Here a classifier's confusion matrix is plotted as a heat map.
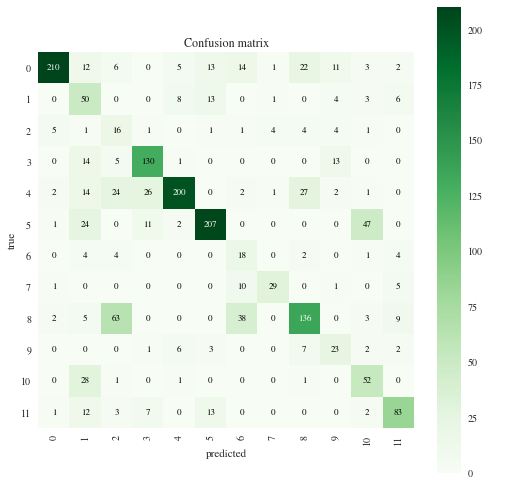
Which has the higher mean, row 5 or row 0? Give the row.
0
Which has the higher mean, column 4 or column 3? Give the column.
4
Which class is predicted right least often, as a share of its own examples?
2
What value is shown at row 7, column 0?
1
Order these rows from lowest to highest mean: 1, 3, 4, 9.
9, 1, 3, 4
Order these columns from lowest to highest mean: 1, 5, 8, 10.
10, 1, 8, 5
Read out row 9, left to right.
0 0 0 1 6 3 0 0 7 23 2 2
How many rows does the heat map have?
12
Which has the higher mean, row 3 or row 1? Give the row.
3
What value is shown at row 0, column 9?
11
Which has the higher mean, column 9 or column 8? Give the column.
8
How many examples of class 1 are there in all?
85
